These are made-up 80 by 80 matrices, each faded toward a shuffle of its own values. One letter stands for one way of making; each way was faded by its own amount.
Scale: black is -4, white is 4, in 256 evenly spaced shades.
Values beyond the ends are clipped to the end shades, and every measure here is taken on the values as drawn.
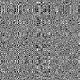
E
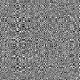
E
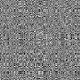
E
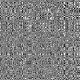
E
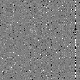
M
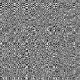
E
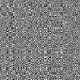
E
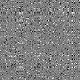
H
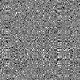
H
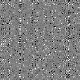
M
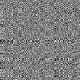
E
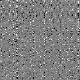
M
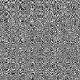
E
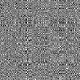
E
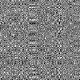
E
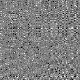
H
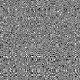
H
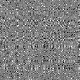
H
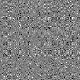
H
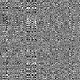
E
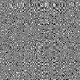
H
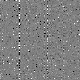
M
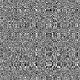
E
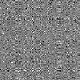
H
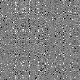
M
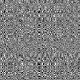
E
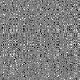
H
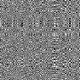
E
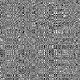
E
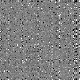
M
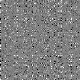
M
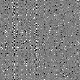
M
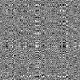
E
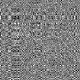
E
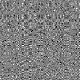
H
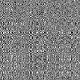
E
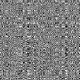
E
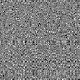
H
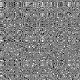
H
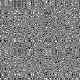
H
